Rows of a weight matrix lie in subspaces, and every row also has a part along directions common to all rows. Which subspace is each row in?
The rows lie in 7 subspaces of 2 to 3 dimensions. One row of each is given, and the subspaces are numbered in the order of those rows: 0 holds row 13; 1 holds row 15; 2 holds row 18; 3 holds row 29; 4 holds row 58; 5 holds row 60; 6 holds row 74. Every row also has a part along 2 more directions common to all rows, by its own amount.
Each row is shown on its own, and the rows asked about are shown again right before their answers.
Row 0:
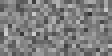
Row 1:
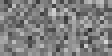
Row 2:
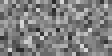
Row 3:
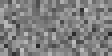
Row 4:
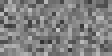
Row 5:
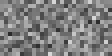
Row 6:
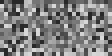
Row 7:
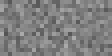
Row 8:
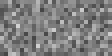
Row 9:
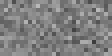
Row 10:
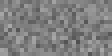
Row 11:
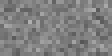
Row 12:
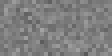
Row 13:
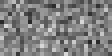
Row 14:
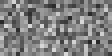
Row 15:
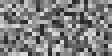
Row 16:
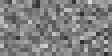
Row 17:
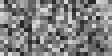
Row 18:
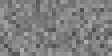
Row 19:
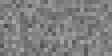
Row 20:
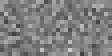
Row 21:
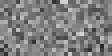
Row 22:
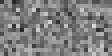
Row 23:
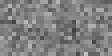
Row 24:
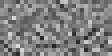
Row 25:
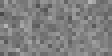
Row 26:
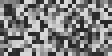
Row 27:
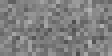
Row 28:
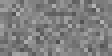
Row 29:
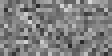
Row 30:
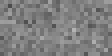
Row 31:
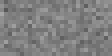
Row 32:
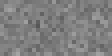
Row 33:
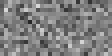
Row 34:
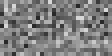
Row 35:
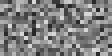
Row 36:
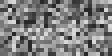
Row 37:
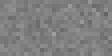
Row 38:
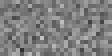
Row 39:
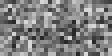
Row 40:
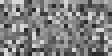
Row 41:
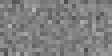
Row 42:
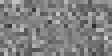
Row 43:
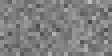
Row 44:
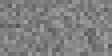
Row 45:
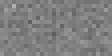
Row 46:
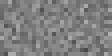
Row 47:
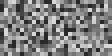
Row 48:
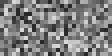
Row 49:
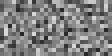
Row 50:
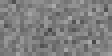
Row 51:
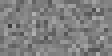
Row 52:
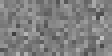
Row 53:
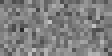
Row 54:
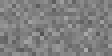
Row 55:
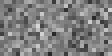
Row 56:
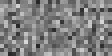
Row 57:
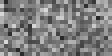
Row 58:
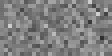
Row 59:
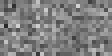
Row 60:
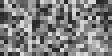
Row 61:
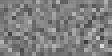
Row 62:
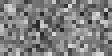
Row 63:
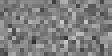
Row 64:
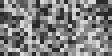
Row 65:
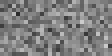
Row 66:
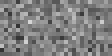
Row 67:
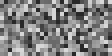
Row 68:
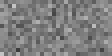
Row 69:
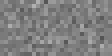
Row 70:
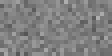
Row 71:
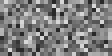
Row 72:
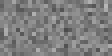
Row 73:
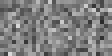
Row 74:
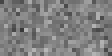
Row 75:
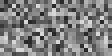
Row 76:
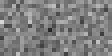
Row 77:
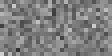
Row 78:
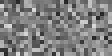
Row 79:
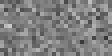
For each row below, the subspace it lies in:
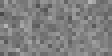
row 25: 5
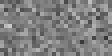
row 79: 6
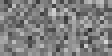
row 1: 1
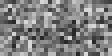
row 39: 0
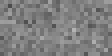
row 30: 0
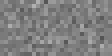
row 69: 4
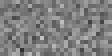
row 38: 2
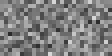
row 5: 4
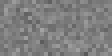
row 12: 3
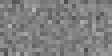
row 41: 6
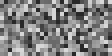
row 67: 1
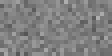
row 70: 6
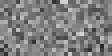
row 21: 2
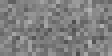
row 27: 0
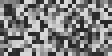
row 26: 4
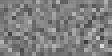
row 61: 2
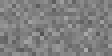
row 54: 1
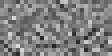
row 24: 2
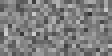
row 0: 3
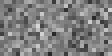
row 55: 4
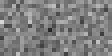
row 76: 0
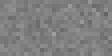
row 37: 4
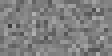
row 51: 3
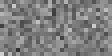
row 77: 5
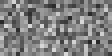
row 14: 0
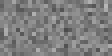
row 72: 3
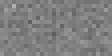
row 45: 5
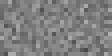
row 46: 2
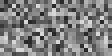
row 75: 1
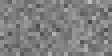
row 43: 4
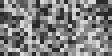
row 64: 5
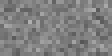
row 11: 4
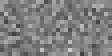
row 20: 4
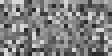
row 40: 6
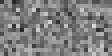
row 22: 6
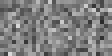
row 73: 2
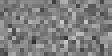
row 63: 2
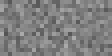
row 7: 3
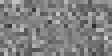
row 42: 6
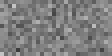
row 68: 5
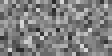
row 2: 1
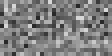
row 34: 5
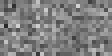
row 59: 5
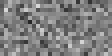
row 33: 3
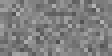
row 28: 1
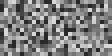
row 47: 3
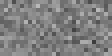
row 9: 0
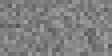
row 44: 1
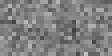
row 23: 0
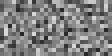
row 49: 3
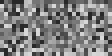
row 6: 6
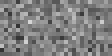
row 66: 2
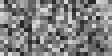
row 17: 5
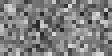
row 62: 4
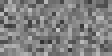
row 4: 4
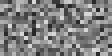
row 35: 3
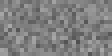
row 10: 2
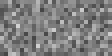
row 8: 2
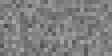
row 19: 0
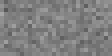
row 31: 5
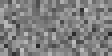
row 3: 2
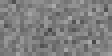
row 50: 0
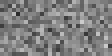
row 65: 1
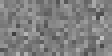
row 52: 6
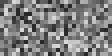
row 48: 3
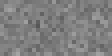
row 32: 4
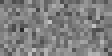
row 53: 6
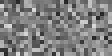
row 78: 6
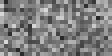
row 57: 5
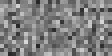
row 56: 2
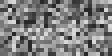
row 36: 0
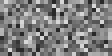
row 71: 1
